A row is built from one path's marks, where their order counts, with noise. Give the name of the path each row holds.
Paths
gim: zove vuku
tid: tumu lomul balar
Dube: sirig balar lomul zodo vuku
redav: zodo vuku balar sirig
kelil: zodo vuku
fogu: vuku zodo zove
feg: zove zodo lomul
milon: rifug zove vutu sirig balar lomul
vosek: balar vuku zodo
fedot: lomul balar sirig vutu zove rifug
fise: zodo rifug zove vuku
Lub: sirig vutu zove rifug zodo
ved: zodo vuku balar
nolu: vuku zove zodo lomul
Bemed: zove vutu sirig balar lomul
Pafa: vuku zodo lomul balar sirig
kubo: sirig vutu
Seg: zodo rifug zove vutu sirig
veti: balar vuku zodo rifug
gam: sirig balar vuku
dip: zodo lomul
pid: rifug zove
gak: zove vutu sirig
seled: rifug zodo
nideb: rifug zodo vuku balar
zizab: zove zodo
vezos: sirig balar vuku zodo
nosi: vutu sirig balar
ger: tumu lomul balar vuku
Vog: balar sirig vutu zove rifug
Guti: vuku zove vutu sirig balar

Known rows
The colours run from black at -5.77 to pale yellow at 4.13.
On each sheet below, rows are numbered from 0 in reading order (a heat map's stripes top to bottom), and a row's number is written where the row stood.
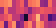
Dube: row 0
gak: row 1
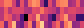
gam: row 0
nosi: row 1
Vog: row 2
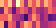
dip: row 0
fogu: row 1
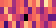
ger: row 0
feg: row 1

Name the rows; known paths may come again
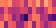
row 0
redav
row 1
nolu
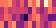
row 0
vezos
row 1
feg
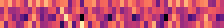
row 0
ved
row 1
kelil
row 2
tid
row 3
Pafa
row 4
gim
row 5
gam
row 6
fogu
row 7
gak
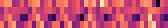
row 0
Vog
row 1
fedot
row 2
Dube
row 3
fise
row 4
Guti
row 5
kubo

